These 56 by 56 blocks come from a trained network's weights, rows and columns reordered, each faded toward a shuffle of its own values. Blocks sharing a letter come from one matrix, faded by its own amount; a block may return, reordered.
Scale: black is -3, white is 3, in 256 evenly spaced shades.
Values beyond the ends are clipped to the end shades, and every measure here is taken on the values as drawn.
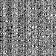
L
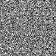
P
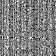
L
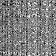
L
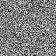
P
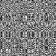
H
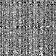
L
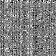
L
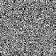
P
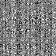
L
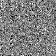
P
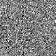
P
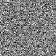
P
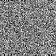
P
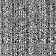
L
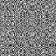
H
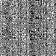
L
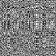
H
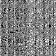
L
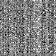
L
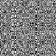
H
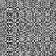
H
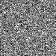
P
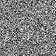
P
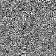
P
